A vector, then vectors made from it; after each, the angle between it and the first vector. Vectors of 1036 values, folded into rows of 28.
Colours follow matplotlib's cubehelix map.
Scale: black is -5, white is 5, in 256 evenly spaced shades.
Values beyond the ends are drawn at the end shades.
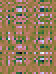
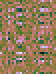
nearly opposite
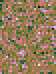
partly opposed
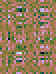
nearly opposite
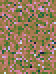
partly opposed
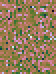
partly opposed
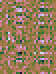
nearly parallel
